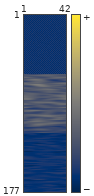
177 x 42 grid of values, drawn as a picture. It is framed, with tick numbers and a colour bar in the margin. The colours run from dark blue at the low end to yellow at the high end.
The table splits into 3 rows of 1 panel. Panel 1,1: very low, checkered, faint in contrast. Panel 2,1: low, streaked across. Panel 3,1: very low, streaked across, faint in contrast.
